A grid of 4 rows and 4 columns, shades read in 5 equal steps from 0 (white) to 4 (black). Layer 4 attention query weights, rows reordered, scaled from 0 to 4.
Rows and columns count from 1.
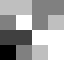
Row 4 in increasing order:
0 1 2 4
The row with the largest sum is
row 4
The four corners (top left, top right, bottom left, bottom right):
1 2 4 0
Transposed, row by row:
1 2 3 4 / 1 0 3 2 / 2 2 0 1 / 2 1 0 0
